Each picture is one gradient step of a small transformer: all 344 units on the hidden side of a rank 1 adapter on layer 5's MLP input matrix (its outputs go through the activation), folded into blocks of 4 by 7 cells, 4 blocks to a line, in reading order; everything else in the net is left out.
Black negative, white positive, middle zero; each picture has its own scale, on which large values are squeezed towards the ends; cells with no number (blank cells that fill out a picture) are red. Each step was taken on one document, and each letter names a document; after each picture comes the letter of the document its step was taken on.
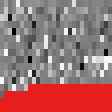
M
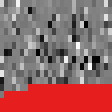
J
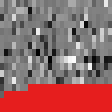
J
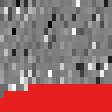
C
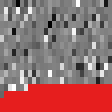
C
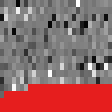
C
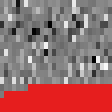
M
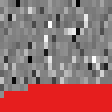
M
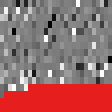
C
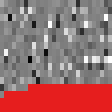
M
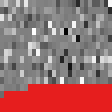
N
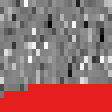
N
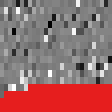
C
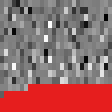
M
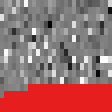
N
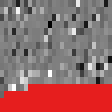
C
